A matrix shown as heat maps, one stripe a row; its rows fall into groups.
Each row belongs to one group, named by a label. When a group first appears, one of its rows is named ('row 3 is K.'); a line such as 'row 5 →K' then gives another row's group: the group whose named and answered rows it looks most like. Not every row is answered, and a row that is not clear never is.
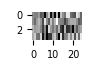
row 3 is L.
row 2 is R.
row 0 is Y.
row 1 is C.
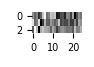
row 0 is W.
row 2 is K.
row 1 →R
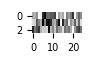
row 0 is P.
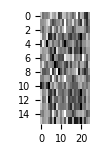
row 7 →L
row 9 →C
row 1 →P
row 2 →C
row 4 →K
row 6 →P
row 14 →C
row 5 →R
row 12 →R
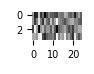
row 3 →P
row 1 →C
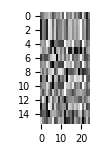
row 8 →W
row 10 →P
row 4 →P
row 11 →C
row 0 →P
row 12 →K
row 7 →P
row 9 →Y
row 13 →Y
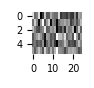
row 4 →K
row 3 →P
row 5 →C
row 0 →R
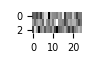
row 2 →K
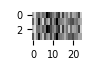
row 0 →L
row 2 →L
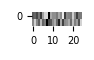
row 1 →L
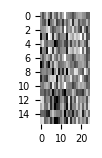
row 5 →Y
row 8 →Y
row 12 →L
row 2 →P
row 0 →C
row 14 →W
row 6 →C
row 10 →C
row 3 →Y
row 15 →L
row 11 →K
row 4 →L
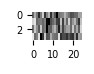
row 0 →K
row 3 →R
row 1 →L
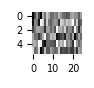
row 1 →Y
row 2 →P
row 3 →W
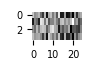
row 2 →W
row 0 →R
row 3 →R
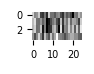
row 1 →L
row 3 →C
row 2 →L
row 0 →R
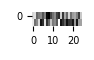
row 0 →L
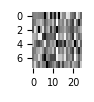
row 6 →P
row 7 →L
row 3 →P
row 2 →K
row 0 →Y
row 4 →W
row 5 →P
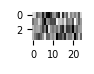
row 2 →R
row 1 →P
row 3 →W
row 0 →L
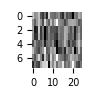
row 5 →W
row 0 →R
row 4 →K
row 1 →C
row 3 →K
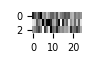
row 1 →L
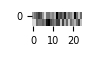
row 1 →L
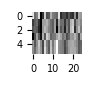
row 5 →C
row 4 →C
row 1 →W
